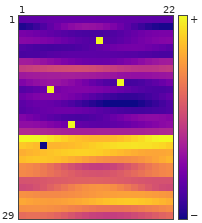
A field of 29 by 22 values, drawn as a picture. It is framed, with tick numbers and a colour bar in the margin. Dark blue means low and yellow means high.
Seam: horizontal, 60% of the way down, the bottom part higher. Grain: streaks across. Lone odd cells: 5, 4 higher and 1 lower than their neighbours.
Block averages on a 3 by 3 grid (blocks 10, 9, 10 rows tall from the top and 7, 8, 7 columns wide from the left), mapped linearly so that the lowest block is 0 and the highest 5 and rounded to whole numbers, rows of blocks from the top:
0 0 0 / 2 1 1 / 5 5 5
